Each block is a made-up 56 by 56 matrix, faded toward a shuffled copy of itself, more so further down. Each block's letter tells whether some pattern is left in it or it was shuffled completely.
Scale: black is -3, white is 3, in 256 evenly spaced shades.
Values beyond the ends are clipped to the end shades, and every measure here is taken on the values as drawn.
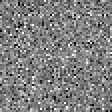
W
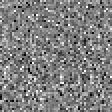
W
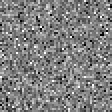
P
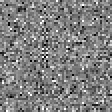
W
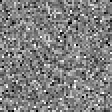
P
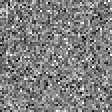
P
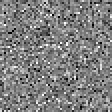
P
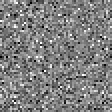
W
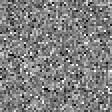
P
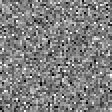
P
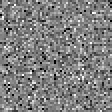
W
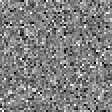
W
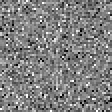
P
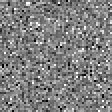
P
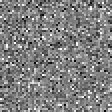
W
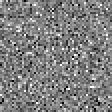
W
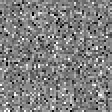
W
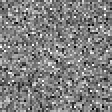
P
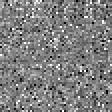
W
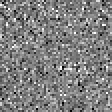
W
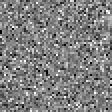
P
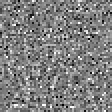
W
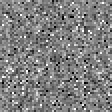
W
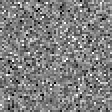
P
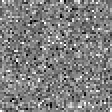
W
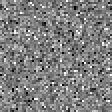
P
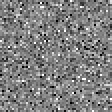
P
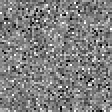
P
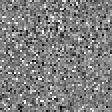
W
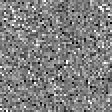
P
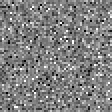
P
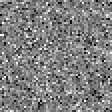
P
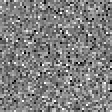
W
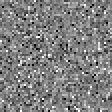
P
